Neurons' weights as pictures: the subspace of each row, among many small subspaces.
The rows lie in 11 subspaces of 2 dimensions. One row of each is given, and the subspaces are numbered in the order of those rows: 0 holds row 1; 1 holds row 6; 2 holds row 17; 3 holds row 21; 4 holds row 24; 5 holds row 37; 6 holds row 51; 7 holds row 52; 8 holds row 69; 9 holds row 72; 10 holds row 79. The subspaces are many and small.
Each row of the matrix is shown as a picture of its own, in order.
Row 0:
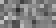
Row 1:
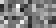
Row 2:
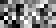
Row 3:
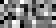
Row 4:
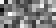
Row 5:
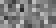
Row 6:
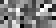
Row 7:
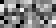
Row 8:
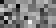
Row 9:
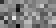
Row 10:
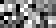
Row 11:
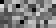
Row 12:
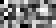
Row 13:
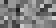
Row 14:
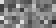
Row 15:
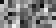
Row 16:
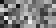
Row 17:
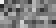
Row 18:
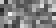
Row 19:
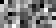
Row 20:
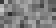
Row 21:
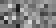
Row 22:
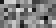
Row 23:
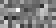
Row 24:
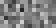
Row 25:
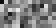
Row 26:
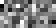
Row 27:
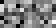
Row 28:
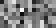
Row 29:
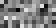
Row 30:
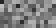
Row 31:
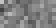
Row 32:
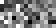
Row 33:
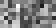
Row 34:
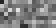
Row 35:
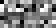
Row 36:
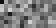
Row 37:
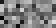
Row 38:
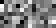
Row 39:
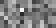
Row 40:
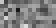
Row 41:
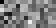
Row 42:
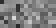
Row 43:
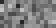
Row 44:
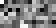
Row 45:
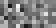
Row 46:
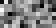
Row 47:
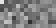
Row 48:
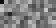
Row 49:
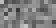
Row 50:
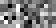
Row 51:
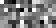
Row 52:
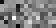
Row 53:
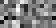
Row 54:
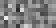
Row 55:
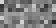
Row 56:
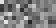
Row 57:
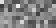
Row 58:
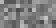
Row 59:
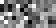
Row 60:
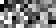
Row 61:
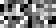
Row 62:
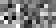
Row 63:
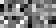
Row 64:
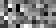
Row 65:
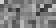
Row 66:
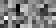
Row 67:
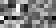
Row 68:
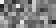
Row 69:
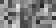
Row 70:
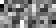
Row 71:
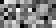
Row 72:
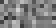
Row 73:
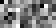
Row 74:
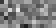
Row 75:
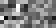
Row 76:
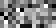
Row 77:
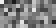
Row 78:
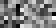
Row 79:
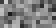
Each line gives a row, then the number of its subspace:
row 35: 5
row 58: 6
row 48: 8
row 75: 9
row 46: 10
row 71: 6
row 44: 2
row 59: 3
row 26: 0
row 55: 5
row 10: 3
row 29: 5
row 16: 10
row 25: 3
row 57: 1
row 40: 4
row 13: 1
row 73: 3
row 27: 5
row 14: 5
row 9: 7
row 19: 8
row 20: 10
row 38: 0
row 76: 6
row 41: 8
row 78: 1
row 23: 5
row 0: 9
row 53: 9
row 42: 7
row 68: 2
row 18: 10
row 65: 1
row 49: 4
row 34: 2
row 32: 7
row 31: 10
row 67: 9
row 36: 3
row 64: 2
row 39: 6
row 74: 2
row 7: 5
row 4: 10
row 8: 8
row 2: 7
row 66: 0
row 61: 0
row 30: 1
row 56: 3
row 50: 3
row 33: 8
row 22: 6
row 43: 9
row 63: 0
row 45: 2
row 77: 4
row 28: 6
